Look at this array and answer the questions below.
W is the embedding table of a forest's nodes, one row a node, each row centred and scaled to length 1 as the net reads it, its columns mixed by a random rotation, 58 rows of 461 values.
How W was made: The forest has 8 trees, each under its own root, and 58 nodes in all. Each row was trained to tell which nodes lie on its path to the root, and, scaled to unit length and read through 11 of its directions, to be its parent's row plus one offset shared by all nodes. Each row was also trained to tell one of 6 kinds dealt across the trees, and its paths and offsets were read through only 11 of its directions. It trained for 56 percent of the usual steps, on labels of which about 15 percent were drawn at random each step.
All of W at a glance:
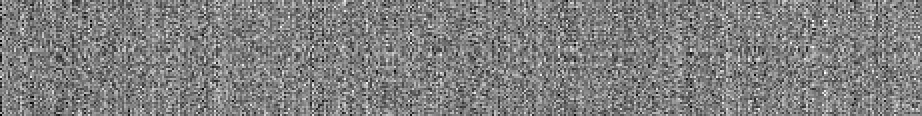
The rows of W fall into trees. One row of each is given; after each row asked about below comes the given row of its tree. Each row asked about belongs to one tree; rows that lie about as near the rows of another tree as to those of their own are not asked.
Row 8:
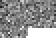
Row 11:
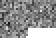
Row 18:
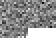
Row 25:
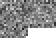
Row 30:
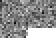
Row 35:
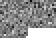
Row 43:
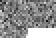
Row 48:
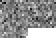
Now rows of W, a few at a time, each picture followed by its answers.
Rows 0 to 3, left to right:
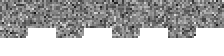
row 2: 30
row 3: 11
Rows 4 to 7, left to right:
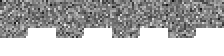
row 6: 8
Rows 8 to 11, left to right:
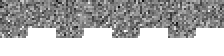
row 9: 30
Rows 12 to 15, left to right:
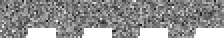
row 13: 43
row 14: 35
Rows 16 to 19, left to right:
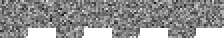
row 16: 35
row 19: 18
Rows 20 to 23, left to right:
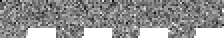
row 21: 11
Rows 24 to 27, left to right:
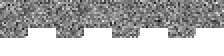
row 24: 25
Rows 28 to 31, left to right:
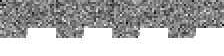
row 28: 43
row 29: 8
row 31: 18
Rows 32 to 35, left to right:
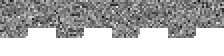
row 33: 11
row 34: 43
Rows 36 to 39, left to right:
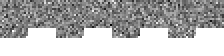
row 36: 18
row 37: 18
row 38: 25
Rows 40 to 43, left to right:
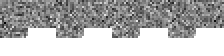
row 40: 11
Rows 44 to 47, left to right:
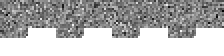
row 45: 30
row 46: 43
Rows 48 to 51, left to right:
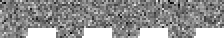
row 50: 18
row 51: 30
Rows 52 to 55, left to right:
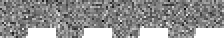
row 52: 43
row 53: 43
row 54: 8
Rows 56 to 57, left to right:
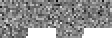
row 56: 11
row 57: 43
